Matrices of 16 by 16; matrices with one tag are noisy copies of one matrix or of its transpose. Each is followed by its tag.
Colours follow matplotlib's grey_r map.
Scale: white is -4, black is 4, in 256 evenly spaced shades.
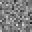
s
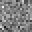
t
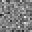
s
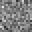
t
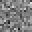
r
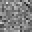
t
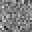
t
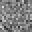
t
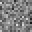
s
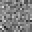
t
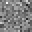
t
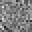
t
